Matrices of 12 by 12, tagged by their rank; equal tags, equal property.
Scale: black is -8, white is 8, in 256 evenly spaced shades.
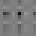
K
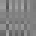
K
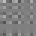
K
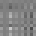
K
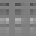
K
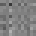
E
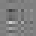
K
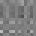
E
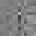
E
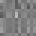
E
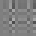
K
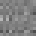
E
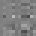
E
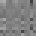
E
